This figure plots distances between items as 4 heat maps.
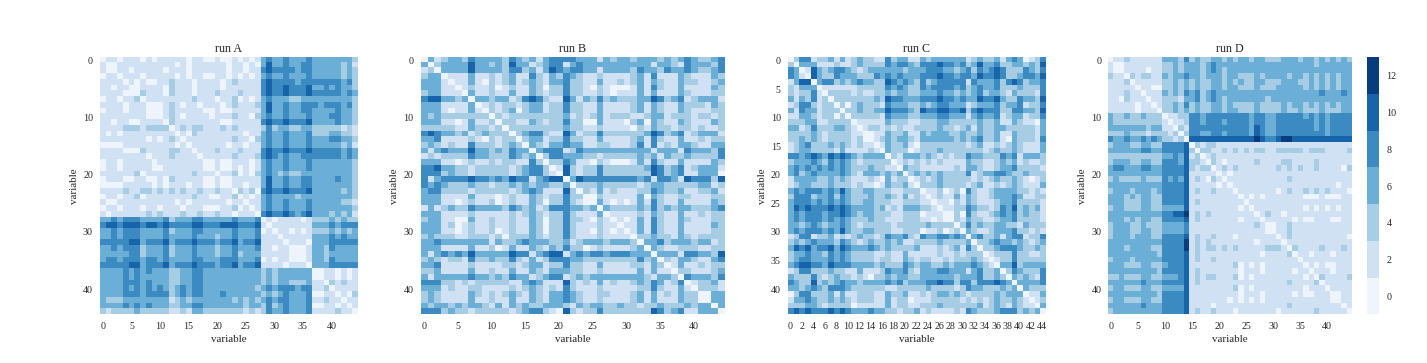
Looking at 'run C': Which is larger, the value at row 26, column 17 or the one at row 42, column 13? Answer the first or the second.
the second
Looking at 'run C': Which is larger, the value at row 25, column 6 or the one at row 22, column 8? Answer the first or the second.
the first
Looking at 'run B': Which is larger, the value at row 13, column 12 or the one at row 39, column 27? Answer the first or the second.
the first
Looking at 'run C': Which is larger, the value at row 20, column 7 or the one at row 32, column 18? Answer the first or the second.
the first
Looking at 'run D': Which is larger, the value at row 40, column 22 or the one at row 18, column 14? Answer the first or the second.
the second
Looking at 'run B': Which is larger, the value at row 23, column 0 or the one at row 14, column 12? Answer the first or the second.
the first
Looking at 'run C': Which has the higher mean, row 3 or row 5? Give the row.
3
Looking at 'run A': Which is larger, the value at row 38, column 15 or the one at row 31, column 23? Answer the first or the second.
the second
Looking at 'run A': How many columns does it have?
45
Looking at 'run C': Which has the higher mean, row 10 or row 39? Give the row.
39
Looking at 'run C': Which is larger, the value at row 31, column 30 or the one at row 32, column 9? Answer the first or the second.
the second
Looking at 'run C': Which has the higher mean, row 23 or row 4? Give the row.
4
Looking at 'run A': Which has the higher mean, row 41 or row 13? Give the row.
41
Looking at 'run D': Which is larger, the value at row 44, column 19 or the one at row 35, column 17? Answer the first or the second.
the first
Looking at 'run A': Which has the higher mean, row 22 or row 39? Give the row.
39
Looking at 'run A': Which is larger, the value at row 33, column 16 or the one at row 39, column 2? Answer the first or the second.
the first
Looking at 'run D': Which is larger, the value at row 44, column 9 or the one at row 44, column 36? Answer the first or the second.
the first
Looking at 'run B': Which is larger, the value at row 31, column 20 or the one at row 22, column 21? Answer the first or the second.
the second
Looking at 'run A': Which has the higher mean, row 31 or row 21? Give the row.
31
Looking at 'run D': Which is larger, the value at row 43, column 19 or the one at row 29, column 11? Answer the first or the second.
the second
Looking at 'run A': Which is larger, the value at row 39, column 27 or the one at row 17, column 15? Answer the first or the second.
the first
